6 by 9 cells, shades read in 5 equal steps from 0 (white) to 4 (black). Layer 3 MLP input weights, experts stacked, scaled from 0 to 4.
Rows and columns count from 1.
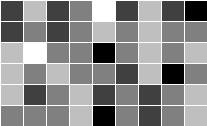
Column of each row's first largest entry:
9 1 5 8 2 5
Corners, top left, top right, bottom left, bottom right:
3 4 2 1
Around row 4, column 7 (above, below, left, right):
1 3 3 4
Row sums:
20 18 15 18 18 19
